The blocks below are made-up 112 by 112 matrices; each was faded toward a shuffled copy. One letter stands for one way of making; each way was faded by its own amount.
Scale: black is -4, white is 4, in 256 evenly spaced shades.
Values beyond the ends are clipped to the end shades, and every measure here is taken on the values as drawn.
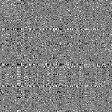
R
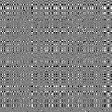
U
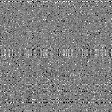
R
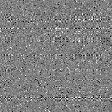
R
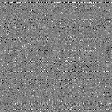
R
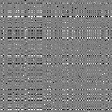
U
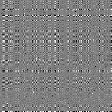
U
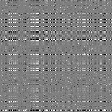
U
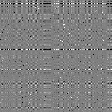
U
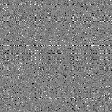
R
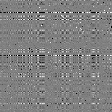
U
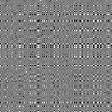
U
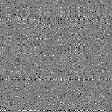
R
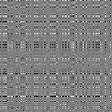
U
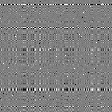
U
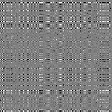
U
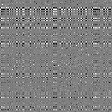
U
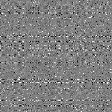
R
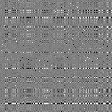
U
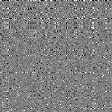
R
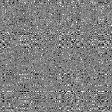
R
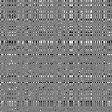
U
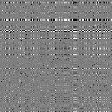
U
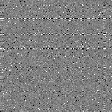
R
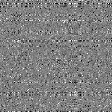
R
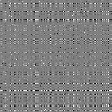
U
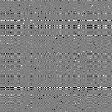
U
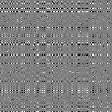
U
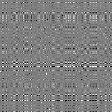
U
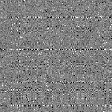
R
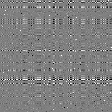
U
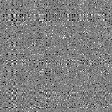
R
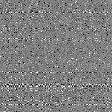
R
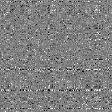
R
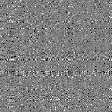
R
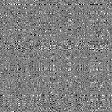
R
